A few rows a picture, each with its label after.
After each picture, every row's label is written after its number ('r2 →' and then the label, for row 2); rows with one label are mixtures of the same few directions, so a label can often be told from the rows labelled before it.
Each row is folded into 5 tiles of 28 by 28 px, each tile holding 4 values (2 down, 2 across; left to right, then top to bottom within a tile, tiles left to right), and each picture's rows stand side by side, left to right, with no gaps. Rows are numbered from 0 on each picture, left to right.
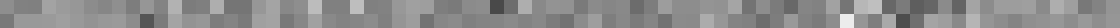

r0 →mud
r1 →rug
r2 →rug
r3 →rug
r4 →rug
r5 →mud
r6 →mud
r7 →rug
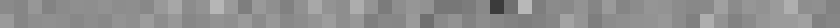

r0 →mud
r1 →rug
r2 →rug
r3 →rug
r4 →rug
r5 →rug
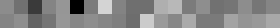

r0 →rug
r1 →mud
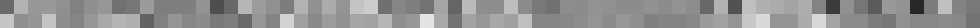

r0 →mud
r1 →rug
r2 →rug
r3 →rug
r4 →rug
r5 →mud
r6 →rug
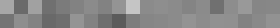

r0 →mud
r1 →rug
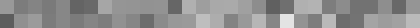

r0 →rug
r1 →mud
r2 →mud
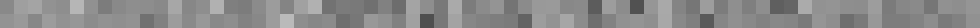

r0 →rug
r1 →rug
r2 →mud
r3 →rug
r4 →rug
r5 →rug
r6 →rug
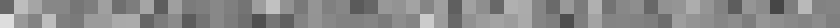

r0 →mud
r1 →mud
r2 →rug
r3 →rug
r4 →rug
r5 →rug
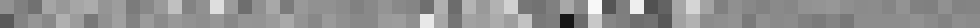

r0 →mud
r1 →rug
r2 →mud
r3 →rug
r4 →rug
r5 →mud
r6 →rug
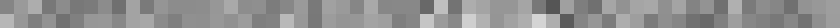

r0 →mud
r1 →rug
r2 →rug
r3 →mud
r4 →mud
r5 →rug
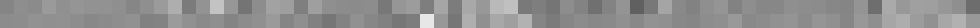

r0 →mud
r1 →rug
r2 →mud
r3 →rug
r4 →rug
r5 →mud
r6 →mud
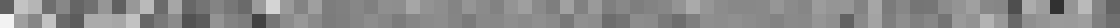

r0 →mud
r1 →mud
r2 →mud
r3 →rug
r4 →mud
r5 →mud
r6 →rug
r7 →rug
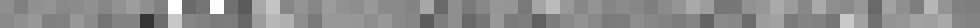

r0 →mud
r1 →rug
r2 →rug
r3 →mud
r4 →mud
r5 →mud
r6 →rug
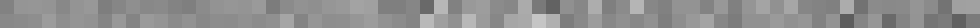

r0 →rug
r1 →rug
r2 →rug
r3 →mud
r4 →rug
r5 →rug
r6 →mud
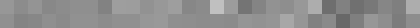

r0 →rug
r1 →rug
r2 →mud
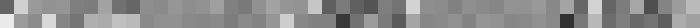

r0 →mud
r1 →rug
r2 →mud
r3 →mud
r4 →rug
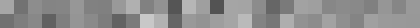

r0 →mud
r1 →rug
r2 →mud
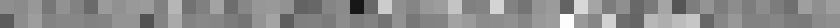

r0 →rug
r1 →rug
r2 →rug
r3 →rug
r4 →mud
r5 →rug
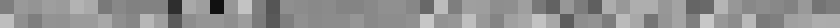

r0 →rug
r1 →rug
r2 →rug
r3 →mud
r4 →mud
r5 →mud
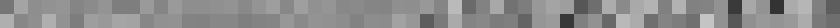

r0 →mud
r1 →mud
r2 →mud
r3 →rug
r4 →mud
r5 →rug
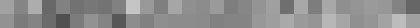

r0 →mud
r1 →rug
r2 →mud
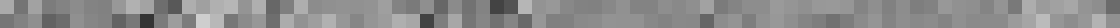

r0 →mud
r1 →mud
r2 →mud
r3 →rug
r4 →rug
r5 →mud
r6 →rug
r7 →mud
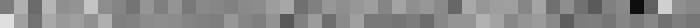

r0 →rug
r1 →mud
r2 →mud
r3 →mud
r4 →rug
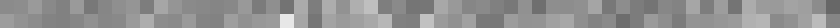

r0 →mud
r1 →mud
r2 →rug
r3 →mud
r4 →mud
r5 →mud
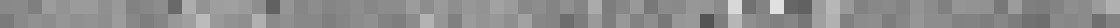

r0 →mud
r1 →mud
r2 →mud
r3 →rug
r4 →rug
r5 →rug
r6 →mud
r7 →mud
